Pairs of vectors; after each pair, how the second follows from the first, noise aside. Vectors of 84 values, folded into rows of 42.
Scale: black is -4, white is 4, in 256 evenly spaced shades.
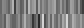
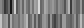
wrapped around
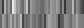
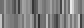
wrapped around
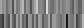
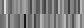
wrapped around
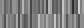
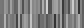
negated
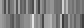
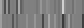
partly zeroed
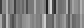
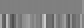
partly zeroed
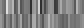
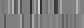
partly zeroed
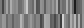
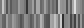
negated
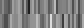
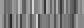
wrapped around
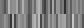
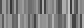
wrapped around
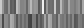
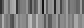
negated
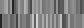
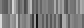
negated
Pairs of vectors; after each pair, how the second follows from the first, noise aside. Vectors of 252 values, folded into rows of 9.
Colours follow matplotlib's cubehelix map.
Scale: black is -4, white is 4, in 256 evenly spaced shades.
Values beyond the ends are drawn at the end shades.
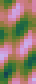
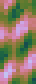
negated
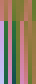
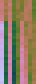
copied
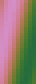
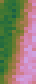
negated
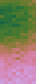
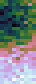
scaled up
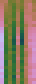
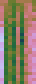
copied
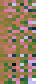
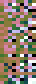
scaled up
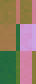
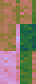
negated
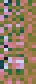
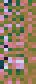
copied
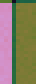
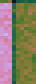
copied
